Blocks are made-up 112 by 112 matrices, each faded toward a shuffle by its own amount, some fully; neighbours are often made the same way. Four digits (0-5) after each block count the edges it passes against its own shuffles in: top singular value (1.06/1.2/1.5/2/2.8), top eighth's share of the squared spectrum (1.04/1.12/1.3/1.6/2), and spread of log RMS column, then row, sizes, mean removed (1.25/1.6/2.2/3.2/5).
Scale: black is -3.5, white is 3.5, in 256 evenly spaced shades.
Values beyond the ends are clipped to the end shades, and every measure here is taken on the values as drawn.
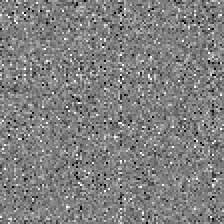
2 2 2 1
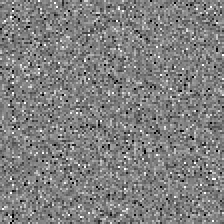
1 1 1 0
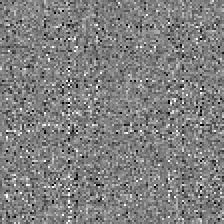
2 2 3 3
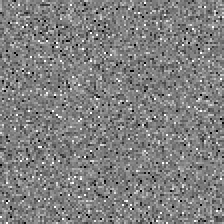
0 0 0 0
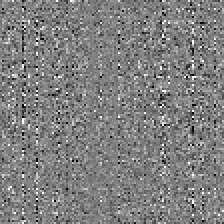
2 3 4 3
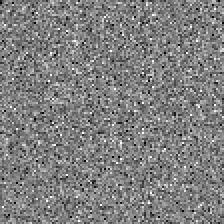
0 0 1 0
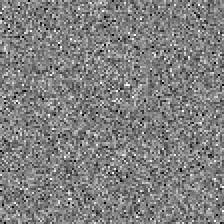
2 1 0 0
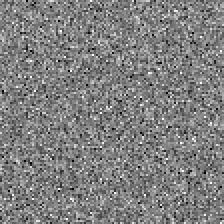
2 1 0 0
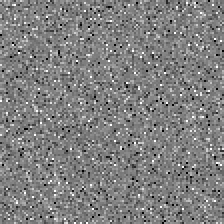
0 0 0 0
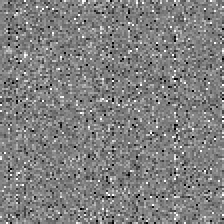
1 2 2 1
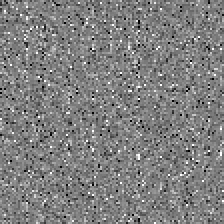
1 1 2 0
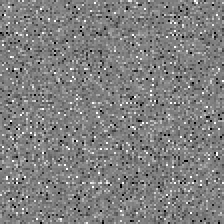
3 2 0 1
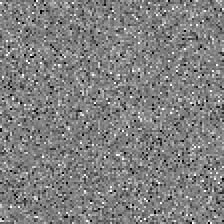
0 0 0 0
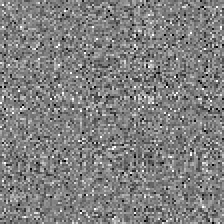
4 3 2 2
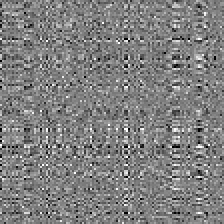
5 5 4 4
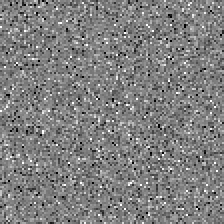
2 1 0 0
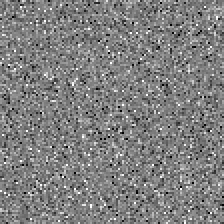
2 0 0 0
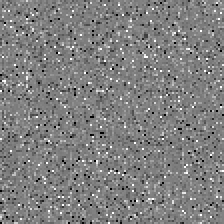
2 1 0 0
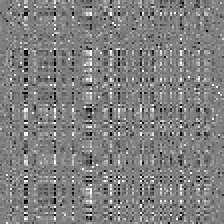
5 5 4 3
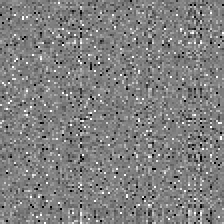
4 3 2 1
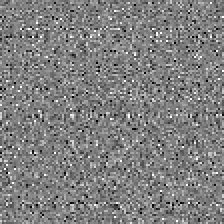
4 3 2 2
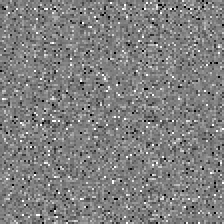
3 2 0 1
